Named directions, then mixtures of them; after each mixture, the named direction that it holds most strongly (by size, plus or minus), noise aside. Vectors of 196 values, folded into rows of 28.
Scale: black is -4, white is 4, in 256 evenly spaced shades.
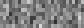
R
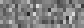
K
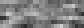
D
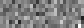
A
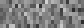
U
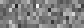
K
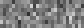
K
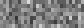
R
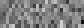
U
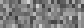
R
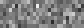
K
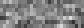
D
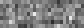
K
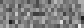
A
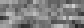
D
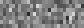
K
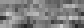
D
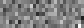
A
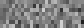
U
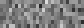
U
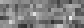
D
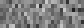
U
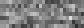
D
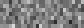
R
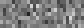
K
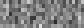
R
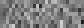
U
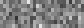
R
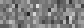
K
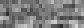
D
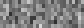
R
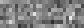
K
